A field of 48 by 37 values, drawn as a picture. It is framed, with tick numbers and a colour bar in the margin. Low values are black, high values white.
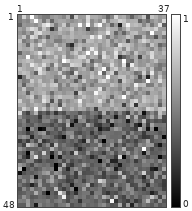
Histogram: bell-shaped. Average level on the scale: 50%. Seam: horizontal, 50% of the way down, the top part higher.
